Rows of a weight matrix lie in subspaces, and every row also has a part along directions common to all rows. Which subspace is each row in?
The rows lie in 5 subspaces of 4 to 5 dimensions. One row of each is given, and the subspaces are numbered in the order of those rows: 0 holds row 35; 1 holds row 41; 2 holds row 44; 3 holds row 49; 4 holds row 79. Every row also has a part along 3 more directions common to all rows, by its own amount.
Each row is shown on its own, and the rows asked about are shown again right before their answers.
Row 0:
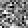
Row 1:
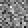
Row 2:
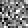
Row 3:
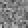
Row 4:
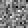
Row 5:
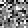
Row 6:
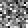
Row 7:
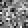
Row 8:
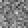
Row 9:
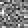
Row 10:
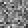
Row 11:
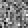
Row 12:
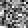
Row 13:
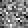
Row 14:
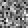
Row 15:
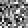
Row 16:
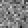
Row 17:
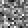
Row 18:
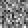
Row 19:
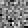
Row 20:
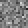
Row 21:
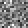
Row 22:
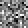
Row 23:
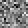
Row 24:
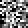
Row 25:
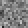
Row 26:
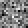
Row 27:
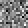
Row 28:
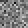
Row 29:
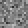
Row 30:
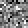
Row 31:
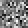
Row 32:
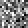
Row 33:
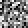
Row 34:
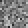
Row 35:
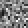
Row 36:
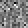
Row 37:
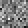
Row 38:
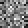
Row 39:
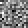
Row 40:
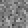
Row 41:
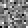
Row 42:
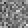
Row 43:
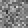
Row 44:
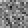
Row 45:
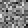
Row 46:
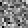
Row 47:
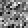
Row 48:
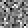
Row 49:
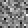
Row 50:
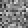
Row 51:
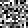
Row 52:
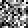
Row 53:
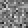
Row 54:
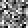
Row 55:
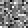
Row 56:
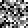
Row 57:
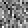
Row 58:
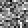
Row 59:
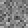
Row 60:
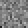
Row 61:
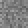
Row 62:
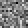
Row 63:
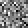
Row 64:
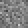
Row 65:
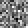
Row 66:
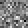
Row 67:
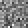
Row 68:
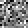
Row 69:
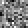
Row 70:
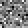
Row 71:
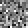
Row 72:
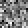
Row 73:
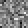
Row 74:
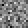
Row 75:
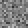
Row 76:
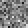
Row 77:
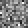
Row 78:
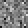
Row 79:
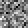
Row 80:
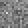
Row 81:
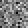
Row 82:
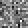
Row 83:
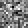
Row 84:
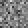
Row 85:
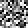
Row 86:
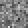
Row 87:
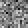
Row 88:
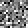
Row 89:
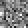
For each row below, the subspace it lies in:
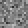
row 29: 3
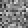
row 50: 2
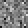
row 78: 3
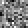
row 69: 1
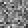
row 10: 0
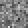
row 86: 4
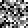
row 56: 1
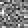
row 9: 0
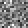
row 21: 2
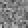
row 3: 1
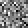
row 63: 3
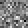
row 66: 0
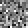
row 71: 0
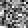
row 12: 1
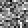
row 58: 2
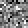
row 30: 4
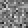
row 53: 1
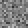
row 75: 3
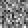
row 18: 1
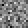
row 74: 4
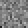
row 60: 1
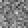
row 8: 4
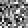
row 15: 3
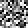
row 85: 0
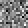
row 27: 0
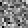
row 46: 3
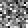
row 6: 0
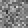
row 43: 2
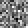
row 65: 0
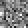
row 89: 1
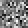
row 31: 0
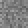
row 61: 2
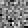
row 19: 1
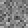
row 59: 0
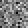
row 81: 4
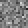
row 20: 0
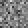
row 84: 4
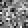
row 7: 2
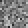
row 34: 2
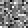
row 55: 1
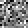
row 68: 4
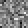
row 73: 2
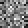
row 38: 0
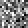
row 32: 1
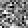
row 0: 0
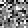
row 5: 4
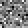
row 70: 3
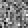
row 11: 3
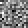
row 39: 0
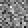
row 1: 0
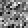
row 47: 4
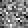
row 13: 2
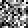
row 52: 1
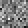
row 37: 2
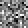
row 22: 0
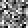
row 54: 1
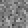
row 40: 4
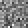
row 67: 2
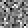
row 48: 3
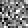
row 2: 3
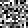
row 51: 0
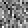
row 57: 1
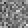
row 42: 3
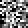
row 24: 2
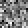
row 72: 1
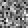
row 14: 3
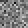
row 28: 3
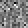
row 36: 3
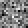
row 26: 0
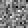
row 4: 4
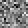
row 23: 3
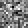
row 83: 4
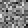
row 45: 2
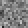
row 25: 1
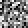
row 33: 4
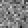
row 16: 1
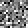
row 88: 0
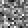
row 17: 1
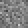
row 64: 2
